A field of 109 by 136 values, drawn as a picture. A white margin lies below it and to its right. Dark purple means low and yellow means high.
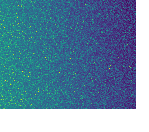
There are no regular stripes. On average the colour sits 30% of the way up the scale. The texture is fine-grained noise. The field climbs toward the left.
